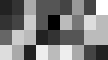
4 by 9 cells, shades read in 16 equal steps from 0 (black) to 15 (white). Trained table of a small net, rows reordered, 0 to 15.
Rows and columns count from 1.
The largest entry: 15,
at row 1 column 9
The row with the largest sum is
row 4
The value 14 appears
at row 4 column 4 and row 4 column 6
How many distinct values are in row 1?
7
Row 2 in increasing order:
0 3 4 5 7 11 11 12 13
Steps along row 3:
up down down up up same up same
